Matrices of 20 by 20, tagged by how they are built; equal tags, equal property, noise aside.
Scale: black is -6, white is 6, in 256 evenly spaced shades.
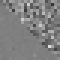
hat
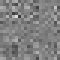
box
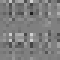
box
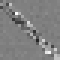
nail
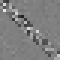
nail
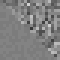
hat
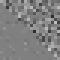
hat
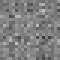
box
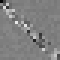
nail
